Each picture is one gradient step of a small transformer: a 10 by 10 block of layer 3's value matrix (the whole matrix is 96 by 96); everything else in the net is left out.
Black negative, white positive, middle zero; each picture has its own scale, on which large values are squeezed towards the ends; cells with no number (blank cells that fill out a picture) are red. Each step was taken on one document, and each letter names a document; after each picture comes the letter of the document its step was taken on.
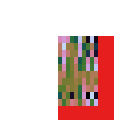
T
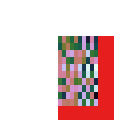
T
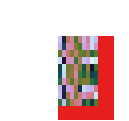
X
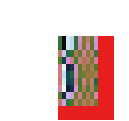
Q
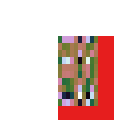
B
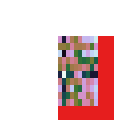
X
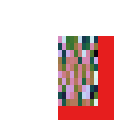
T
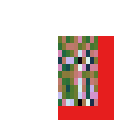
B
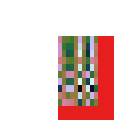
B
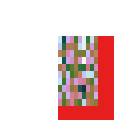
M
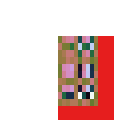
B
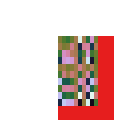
B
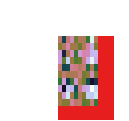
X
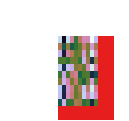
X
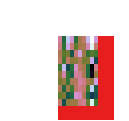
X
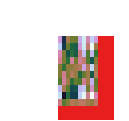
X
